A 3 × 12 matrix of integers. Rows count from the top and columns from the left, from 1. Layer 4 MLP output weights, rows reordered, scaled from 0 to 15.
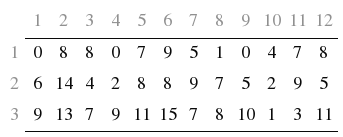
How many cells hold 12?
0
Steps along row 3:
up down up up up down up up down up up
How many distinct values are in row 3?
9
